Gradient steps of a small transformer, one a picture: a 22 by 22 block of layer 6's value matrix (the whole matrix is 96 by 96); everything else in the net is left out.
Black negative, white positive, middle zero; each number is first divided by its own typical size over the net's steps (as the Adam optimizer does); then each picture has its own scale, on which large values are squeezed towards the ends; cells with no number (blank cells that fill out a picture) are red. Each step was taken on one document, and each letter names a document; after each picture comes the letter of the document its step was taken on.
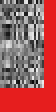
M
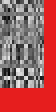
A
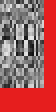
M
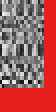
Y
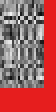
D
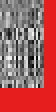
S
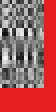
S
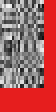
D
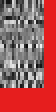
D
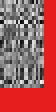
M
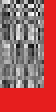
A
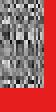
A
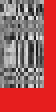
D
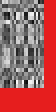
A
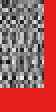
Y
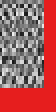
Y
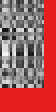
Y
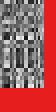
M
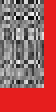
A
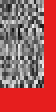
D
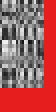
Y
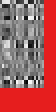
A
